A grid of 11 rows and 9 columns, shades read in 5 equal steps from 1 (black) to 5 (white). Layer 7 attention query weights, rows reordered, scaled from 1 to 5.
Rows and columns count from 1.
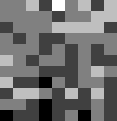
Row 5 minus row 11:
2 1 1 1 1 -1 2 -1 1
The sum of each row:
30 28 29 24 24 24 25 22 27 20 17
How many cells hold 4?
16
